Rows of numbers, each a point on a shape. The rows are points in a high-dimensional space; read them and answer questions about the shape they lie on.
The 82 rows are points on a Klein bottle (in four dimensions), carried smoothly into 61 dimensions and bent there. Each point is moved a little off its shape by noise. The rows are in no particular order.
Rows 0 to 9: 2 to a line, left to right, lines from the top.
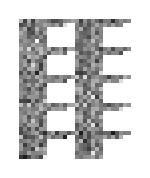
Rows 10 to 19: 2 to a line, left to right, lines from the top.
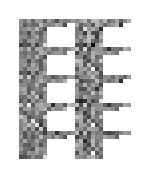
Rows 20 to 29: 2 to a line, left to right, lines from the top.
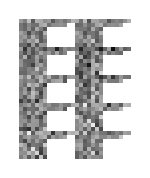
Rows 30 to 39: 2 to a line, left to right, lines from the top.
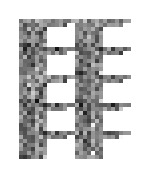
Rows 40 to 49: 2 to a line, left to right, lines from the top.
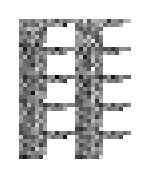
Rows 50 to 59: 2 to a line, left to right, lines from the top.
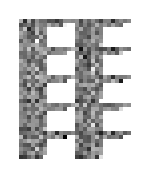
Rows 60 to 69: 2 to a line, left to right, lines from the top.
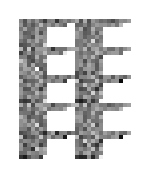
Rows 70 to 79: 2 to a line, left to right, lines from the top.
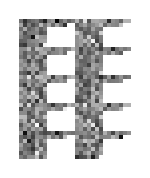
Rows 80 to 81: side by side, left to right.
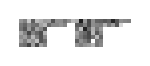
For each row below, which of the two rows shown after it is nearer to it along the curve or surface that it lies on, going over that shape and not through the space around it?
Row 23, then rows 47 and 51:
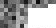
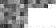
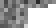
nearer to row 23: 47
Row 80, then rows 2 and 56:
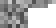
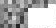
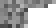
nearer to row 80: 56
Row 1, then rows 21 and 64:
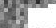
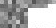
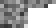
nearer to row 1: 64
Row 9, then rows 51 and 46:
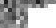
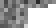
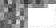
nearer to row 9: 51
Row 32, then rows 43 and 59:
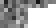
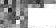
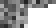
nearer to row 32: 43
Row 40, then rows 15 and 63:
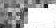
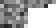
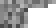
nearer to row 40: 63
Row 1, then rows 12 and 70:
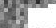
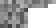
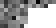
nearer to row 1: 70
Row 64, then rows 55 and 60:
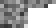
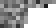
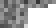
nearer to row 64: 60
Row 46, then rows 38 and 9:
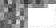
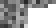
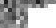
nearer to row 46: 38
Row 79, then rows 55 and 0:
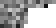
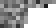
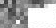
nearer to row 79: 55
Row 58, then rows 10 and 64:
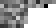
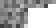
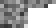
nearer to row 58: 10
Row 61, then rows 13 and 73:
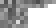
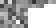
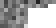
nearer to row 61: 73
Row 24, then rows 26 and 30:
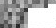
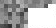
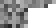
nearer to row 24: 26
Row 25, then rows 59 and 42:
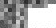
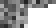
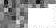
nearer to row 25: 59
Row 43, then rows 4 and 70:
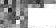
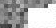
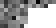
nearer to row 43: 70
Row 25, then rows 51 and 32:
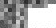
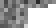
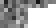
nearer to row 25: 51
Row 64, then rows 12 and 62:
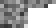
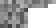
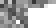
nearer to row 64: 12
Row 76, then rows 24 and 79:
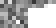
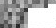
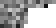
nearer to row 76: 24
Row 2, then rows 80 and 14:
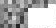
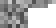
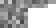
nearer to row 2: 14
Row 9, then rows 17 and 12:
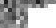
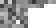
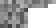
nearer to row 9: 17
